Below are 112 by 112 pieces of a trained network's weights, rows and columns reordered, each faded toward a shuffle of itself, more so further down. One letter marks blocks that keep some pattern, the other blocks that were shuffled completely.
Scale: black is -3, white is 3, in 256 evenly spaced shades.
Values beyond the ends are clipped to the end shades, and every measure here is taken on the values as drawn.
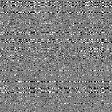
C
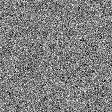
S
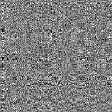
C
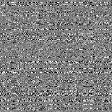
C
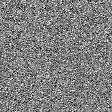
S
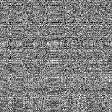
C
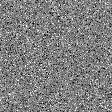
S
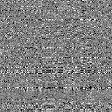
C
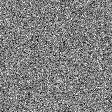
S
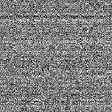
C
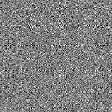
C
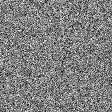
S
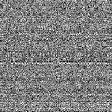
C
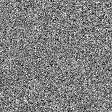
S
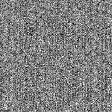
C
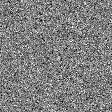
S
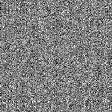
C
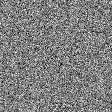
S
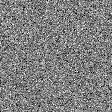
S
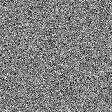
S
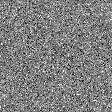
S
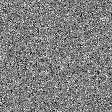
S
